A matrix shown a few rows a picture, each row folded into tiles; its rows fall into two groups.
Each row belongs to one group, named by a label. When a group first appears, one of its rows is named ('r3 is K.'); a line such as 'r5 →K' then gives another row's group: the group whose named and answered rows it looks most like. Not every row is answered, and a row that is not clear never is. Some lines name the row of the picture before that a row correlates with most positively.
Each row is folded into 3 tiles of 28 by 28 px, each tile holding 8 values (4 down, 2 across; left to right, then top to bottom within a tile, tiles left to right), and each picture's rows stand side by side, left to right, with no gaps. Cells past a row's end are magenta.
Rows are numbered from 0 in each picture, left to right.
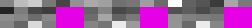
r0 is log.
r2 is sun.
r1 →sun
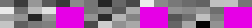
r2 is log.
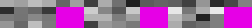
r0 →log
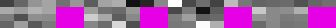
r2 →sun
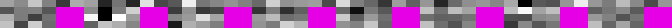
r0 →log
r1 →sun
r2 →log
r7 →log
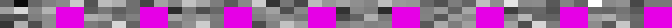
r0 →sun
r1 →log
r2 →log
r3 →sun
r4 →log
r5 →sun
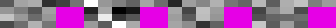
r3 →log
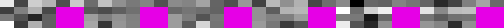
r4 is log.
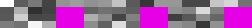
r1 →log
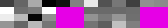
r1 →sun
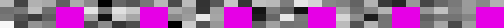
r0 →log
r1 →sun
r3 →log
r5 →sun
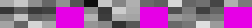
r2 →sun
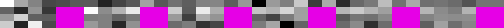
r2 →sun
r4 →sun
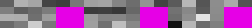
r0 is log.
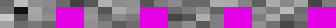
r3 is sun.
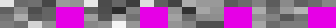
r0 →sun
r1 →sun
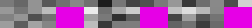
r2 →sun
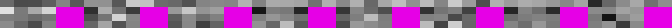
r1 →log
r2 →sun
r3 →log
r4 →log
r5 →log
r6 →log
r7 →sun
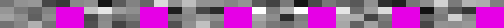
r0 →log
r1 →sun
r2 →log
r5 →log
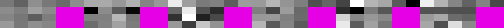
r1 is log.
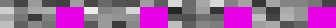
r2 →log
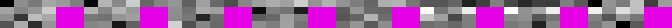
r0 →sun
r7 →sun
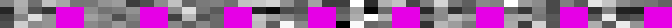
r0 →log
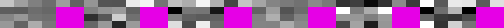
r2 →log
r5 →log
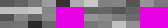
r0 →sun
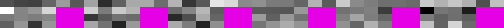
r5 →log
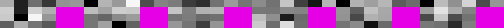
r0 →sun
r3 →log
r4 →sun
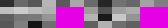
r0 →sun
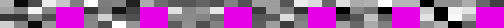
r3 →log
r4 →log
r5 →sun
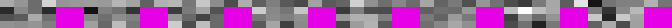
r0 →log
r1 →log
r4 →log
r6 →sun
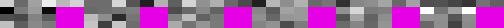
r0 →log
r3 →sun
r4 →sun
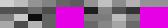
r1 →log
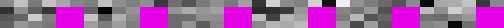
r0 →log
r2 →sun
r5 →sun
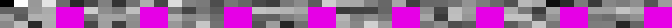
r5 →sun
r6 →log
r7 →sun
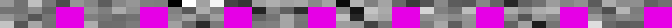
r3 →log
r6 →sun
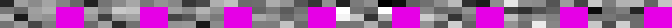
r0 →sun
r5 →log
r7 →log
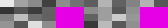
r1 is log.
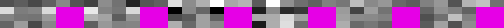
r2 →log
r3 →log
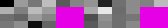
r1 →sun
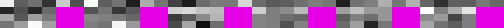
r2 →sun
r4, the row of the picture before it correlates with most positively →0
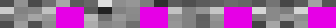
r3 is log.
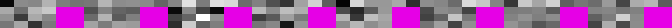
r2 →log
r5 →log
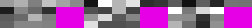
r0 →log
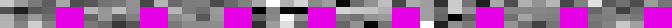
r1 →sun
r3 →log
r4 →sun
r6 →sun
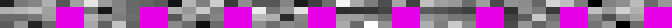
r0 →sun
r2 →sun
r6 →log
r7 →sun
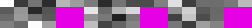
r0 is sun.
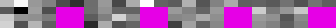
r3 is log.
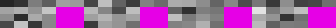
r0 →sun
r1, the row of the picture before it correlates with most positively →2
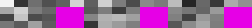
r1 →log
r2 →sun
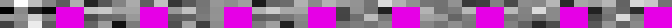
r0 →log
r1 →sun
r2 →sun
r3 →sun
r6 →sun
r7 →log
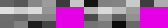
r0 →sun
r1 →sun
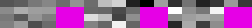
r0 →sun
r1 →log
